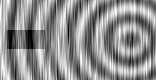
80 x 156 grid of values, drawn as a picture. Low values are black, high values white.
No overall slope runs across the table. In the middle left lies a patch that is lower than the rest. Concentric rings centre on the middle right. The ninth with the lowest average is the middle left.
